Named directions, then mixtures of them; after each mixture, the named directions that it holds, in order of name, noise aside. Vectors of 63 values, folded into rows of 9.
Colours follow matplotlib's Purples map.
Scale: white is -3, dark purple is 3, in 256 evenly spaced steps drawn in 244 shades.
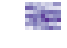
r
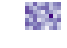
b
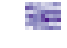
r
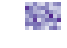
b, r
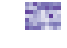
b, r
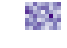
b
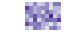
b, r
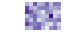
b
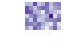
b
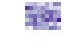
b, r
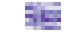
r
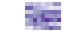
r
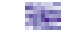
r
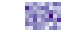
b, r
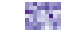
b, r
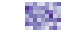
b, r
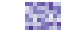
b, r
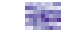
r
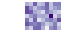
b
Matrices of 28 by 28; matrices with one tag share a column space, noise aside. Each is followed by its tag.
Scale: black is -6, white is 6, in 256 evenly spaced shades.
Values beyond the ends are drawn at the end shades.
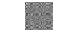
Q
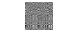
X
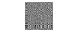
X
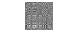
X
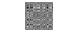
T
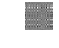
T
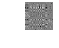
T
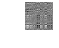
X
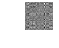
Q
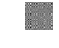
Q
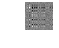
T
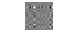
T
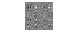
T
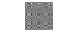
Q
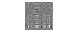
X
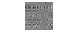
T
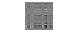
X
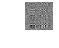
X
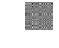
Q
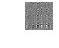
X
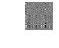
X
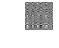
X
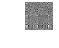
X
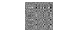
T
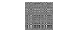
X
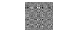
T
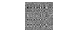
T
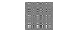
X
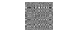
T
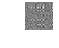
T
